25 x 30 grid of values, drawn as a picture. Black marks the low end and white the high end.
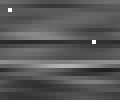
Lone odd cells: 2, each higher than its neighbours. Grain: streaks across. Ninth with the lowest average: bottom left. Histogram: skewed, a long tail of high values.
